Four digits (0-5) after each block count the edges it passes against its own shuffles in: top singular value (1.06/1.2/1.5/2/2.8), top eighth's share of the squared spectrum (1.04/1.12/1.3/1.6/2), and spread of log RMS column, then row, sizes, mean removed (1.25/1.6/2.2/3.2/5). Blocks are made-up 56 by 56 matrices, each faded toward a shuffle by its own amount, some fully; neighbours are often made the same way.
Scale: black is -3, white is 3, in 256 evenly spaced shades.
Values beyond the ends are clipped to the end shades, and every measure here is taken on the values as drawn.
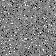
0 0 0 0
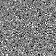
3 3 0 2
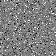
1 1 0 0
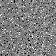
2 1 0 0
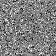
2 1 0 0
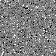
2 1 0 0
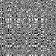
4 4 3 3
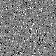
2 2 0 0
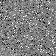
2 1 0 0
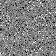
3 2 0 0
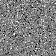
0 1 0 0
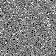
0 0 0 0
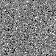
0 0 1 0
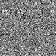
3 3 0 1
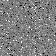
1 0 0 0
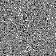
0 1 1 0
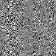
2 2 4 0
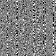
2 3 3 0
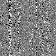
2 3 3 0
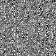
1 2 3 0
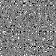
3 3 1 2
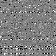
3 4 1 3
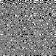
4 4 1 3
